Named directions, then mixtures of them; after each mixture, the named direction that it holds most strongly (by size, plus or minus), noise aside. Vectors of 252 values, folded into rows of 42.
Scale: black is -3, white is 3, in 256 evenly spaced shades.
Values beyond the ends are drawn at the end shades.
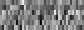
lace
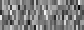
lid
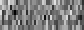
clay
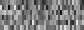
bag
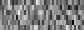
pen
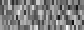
pen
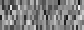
lid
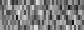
pen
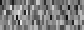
pen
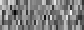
clay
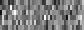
clay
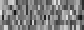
clay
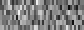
pen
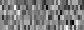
bag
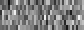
clay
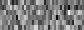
pen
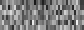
bag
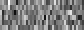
clay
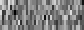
clay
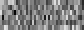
clay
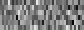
pen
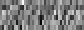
lace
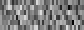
pen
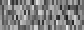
pen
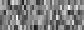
pen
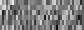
clay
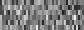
pen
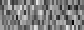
pen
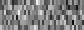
pen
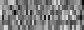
clay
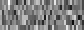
pen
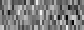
pen
